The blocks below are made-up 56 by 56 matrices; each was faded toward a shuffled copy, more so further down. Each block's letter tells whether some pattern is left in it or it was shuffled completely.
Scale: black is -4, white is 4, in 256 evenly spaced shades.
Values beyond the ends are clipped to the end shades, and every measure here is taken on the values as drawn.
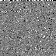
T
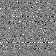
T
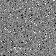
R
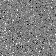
R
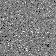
R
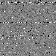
T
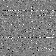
T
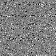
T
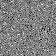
R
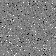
R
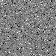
R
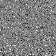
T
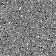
R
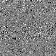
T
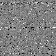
T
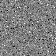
R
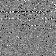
T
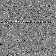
T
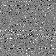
T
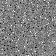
R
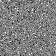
R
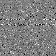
T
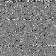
T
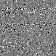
T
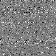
T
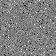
R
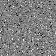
R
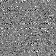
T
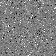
R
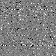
T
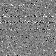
T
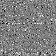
T
